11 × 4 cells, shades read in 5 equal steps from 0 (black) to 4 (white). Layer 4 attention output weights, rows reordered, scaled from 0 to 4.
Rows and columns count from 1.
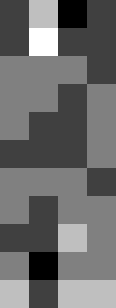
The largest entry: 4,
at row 2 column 2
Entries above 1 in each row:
1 1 3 3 2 1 3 3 2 3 3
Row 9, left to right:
1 1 3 2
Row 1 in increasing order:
0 1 1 3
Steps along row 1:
up down up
